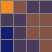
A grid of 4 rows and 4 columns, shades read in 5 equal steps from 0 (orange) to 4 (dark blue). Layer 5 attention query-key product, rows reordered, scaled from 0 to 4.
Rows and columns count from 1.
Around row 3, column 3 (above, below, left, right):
2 3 3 2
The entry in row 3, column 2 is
3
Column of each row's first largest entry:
3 1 1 1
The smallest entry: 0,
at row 1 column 1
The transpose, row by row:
0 3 4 4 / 2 3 3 3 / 3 2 2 3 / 3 2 2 2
